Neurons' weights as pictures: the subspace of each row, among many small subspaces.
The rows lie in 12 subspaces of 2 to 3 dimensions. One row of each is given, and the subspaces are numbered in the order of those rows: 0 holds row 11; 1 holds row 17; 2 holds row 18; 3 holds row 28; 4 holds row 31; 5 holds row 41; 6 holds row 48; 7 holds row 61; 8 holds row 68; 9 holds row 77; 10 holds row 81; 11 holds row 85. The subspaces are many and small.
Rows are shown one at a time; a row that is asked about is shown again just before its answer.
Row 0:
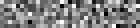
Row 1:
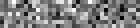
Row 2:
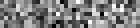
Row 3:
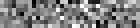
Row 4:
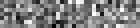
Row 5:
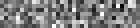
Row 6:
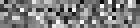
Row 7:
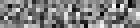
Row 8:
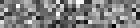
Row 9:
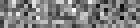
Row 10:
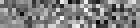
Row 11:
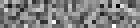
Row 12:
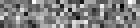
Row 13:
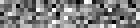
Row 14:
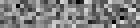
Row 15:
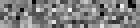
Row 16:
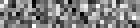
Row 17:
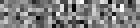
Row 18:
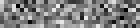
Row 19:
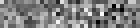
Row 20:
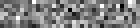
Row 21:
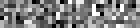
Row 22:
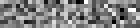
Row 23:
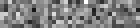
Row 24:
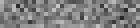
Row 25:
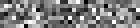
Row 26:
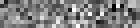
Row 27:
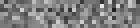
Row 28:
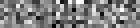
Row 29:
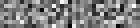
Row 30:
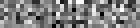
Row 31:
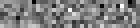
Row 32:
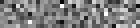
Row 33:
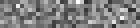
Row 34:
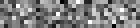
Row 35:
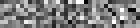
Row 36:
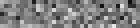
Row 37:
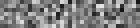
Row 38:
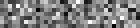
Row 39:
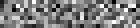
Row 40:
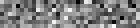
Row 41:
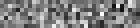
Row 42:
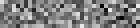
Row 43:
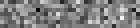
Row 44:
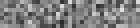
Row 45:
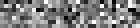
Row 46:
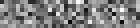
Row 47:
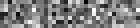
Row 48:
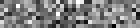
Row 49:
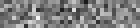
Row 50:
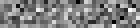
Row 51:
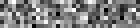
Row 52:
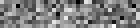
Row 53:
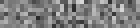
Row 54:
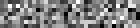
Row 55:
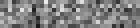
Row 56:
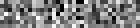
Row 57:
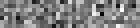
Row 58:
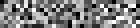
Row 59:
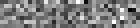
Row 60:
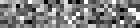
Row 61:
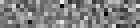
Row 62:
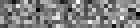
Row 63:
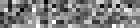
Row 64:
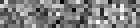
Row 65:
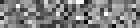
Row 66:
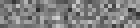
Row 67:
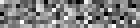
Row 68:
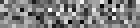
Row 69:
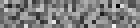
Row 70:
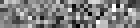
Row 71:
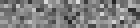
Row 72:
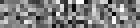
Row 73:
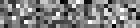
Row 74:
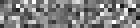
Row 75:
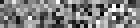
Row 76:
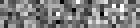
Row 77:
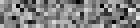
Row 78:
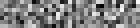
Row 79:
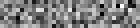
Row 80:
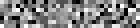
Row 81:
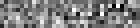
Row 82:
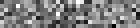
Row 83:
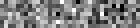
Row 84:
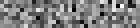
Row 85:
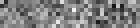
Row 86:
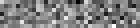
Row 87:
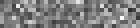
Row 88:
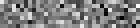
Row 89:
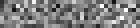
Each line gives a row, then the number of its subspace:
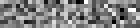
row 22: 1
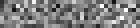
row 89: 2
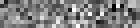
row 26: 11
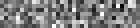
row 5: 3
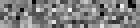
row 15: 6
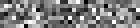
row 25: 0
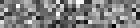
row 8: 6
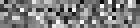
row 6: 8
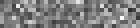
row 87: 9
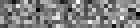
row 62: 10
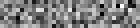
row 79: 3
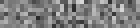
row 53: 1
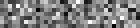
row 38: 5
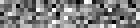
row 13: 6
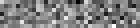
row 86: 4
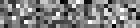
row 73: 5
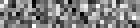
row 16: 11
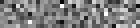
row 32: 7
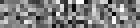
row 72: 1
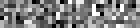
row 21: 9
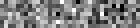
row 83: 10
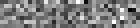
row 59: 1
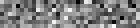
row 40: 6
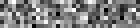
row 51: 11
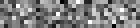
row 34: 5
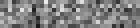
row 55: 0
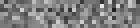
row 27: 8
